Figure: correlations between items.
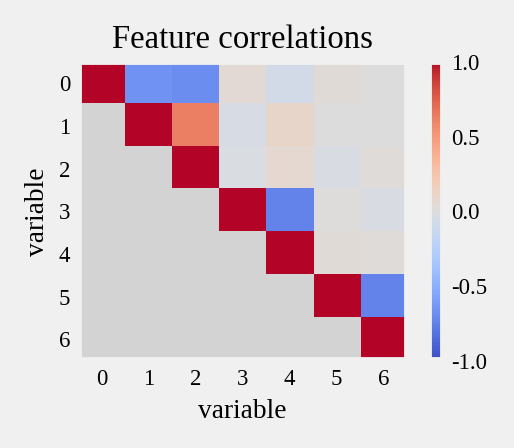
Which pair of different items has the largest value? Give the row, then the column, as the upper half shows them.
1, 2
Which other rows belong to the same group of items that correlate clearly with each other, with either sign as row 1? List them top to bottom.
0, 2
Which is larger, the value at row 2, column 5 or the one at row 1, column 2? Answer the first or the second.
the second
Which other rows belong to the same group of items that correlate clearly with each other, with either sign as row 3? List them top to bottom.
4
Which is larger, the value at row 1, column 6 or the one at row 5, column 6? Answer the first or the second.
the first
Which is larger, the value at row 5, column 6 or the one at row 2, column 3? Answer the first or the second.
the second
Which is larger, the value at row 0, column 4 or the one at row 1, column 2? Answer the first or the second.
the second
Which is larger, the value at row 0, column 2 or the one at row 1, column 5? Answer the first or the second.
the second
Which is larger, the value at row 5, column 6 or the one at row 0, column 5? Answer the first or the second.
the second
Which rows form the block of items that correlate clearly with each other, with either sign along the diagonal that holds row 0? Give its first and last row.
0 to 2
